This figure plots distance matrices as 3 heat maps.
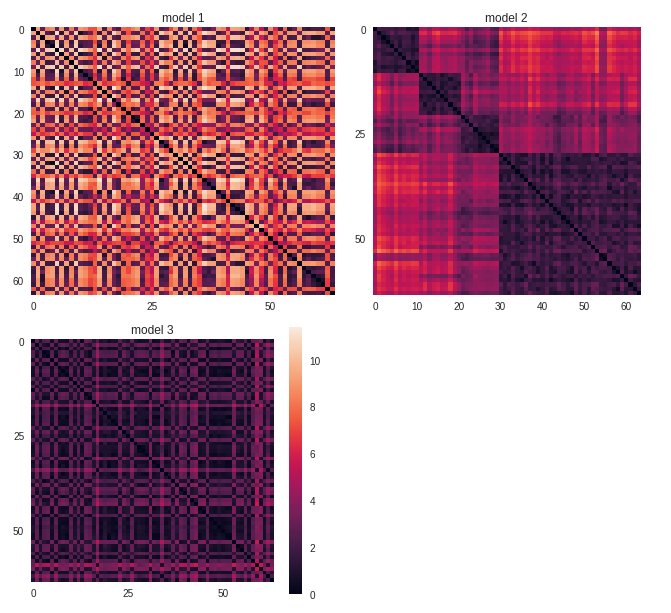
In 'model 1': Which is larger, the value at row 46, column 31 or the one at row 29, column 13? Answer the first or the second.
the first
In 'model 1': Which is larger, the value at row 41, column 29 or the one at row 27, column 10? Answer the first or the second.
the second
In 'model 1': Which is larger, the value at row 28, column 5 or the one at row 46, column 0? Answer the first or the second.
the second
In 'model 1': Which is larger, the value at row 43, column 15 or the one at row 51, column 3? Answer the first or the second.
the first
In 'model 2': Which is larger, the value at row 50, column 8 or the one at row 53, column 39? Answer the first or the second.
the first
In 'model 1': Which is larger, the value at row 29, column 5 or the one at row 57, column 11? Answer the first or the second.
the second
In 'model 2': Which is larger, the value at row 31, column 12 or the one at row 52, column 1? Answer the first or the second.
the second
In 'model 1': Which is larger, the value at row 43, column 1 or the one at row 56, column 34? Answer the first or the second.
the first
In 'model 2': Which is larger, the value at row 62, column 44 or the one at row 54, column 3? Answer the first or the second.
the second
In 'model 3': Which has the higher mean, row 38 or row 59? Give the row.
59
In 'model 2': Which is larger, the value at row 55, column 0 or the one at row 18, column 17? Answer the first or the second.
the first
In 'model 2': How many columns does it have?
64
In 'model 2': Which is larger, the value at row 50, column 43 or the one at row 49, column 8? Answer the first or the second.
the second
